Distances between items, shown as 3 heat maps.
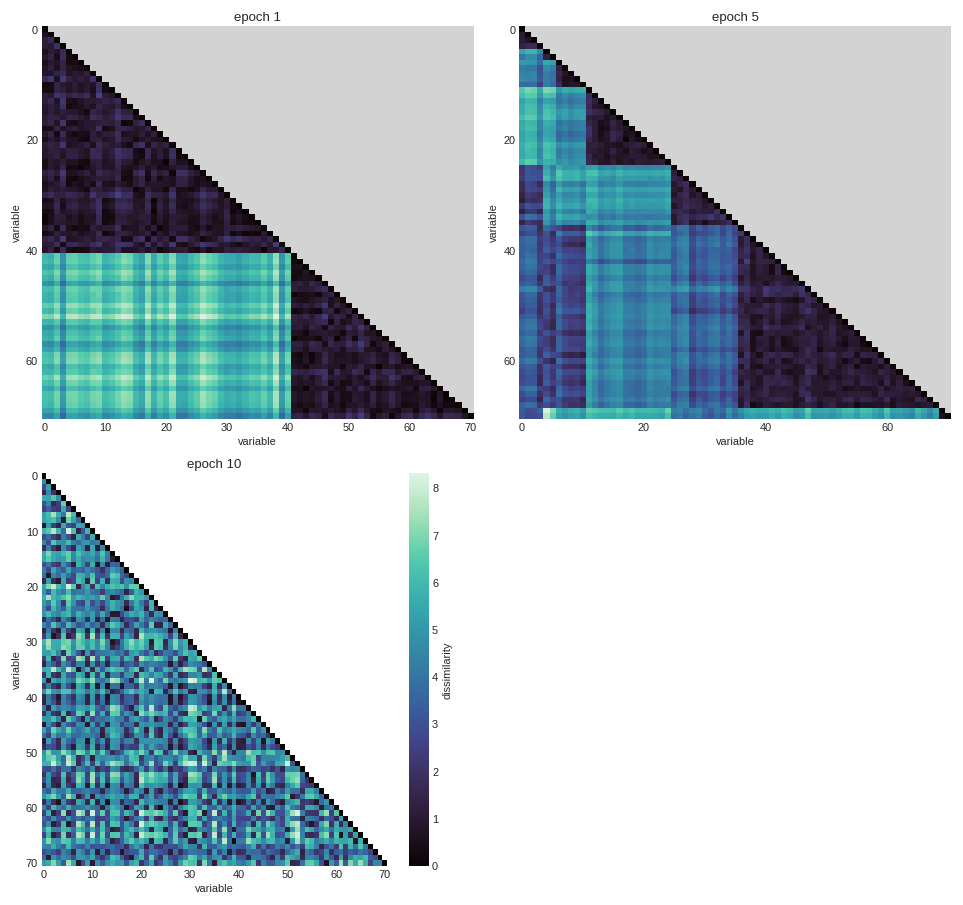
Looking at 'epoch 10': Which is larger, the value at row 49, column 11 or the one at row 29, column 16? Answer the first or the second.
the second
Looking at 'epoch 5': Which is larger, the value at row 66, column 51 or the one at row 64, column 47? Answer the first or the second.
the second
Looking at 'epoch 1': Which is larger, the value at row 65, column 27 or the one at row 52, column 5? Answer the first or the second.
the second
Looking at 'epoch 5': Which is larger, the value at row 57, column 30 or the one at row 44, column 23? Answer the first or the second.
the second
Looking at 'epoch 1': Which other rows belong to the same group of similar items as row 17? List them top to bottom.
0, 1, 2, 3, 4, 5, 6, 7, 8, 9, 10, 11, 12, 13, 14, 15, 16, 18, 19, 20, 21, 22, 23, 24, 25, 26, 27, 28, 29, 30, 31, 32, 33, 34, 35, 36, 37, 38, 39, 40
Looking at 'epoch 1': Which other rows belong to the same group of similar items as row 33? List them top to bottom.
0, 1, 2, 3, 4, 5, 6, 7, 8, 9, 10, 11, 12, 13, 14, 15, 16, 17, 18, 19, 20, 21, 22, 23, 24, 25, 26, 27, 28, 29, 30, 31, 32, 34, 35, 36, 37, 38, 39, 40
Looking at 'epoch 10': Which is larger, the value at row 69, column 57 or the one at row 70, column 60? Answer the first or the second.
the second
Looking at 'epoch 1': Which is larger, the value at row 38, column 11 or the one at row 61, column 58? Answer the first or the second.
the first
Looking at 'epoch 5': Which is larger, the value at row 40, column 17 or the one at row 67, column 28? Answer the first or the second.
the first
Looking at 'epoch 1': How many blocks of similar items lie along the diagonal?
2
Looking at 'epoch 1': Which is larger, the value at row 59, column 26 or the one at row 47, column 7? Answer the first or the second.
the first
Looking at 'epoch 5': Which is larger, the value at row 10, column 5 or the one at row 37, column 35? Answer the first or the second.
the first
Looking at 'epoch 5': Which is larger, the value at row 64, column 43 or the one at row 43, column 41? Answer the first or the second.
the first
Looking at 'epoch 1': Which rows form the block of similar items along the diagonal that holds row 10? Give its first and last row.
0 to 40
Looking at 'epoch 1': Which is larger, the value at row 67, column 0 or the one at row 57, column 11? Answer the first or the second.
the first
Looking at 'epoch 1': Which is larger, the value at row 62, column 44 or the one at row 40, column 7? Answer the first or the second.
the first
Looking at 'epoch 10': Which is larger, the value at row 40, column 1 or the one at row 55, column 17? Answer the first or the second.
the second
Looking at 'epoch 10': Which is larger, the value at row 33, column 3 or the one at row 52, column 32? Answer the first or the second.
the second
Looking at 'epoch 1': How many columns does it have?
71
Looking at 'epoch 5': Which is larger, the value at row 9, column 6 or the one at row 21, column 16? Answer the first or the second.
the first
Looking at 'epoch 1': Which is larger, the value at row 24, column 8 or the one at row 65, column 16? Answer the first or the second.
the second
